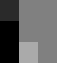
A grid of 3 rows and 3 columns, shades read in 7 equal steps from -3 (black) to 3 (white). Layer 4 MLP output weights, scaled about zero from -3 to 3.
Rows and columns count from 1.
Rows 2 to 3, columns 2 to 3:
0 0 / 1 0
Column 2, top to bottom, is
0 0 1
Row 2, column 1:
-3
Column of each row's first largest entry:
2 2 2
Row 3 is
-3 1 0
